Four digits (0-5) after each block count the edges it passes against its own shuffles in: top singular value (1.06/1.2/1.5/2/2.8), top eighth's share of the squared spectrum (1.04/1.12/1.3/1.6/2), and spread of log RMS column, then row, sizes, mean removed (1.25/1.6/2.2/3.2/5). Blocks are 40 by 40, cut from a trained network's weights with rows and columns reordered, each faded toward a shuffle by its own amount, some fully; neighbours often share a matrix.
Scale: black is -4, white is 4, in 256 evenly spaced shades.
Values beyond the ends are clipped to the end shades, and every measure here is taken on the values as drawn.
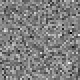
0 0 0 0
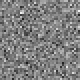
2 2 1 0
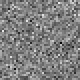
0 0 0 0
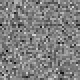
0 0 0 0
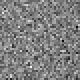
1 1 0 0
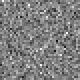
0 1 0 0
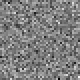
0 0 0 0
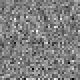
3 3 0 2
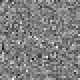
1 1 0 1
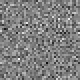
3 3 1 1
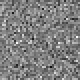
0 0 0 0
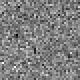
0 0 0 0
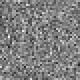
1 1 0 0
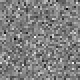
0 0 0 0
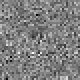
3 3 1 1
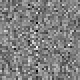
2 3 1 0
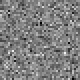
1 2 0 0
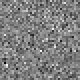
1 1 0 0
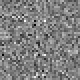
2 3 1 1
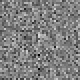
3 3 1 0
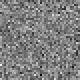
1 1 0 0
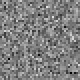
1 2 0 0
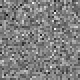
1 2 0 0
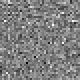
1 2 0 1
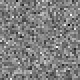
0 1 0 0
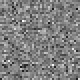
3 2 0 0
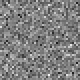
2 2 0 1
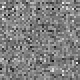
2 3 0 2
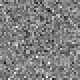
1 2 1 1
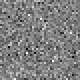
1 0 0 0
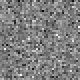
2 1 0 0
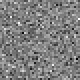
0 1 0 0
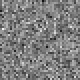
1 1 0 0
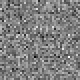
3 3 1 1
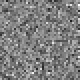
2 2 1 0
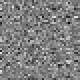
3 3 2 2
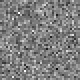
1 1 0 0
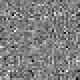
2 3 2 2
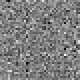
3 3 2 1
